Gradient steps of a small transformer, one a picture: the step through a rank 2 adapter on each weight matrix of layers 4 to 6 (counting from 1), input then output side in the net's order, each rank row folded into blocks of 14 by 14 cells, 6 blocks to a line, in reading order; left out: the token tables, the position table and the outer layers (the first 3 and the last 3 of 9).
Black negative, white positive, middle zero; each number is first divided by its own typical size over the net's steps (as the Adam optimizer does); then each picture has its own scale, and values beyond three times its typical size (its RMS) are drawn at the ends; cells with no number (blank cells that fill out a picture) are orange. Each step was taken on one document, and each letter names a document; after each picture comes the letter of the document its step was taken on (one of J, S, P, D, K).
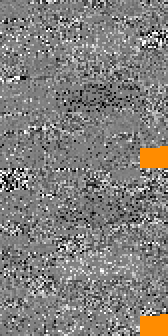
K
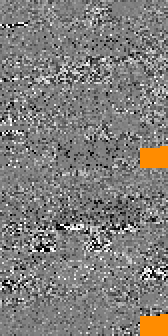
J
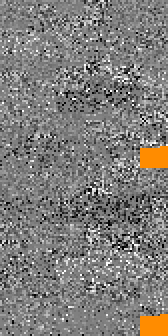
J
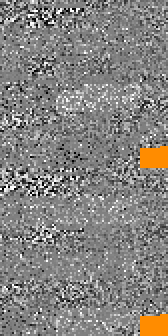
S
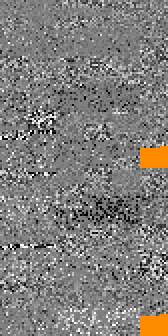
J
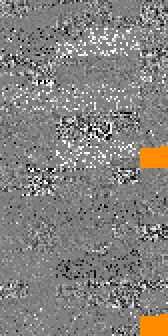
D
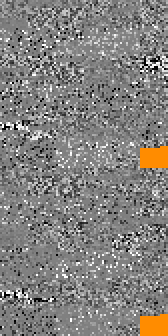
S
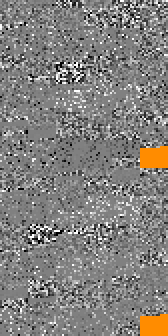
K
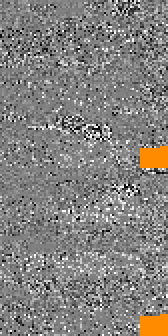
K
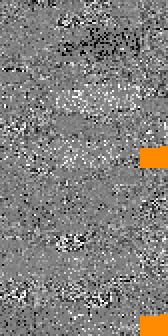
D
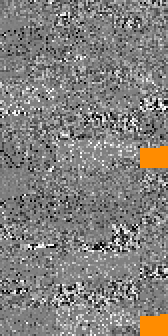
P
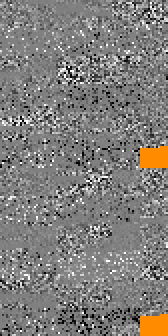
J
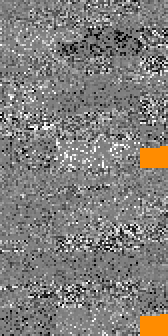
P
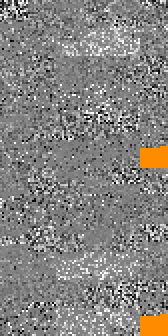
P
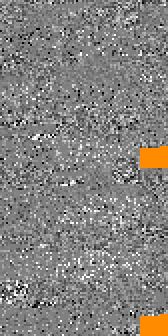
D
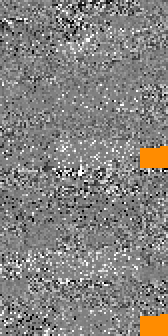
K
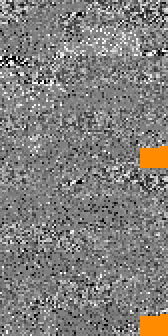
S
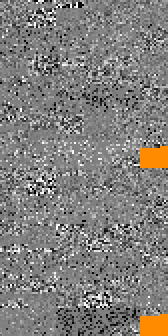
J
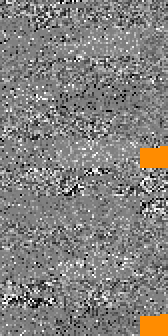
S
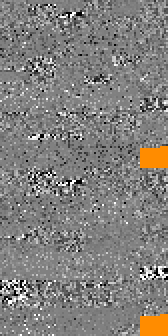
D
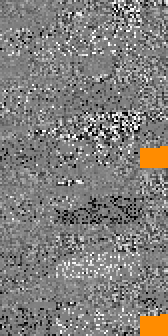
P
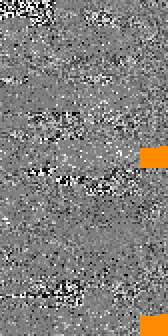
P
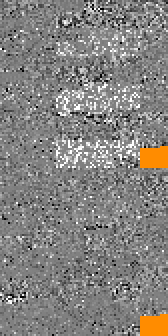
D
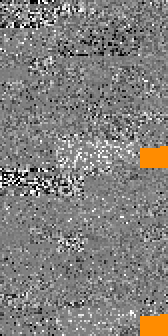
D
